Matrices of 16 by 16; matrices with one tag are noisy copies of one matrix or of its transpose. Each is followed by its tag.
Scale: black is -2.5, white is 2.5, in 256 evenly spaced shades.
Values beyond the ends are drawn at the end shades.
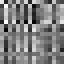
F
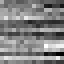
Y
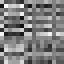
F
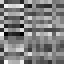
F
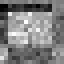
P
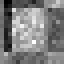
P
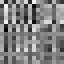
F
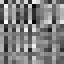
F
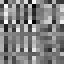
F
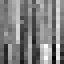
Y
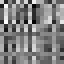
F
